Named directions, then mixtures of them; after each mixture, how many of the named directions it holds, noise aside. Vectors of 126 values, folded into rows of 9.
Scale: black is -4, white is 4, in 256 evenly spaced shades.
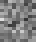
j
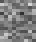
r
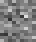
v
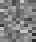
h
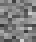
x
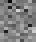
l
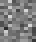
three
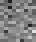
two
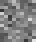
three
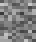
one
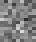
two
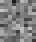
two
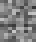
three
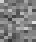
two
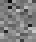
one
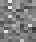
one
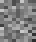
one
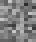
two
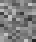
two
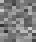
three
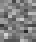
two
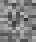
two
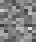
three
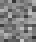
one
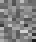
one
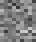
two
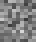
one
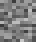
two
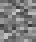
three
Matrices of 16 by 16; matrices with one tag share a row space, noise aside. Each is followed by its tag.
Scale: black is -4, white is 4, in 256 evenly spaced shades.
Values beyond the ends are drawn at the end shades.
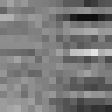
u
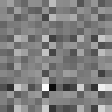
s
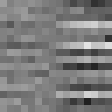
u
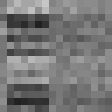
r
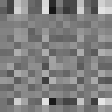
s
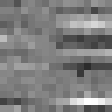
u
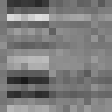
r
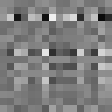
s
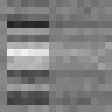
r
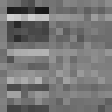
r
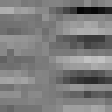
u
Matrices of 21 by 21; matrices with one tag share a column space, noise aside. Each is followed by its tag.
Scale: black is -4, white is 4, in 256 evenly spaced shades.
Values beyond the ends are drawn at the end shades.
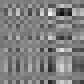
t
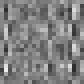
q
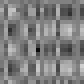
q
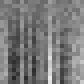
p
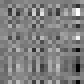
t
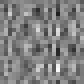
q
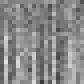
p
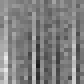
p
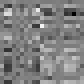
t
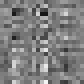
t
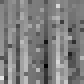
p
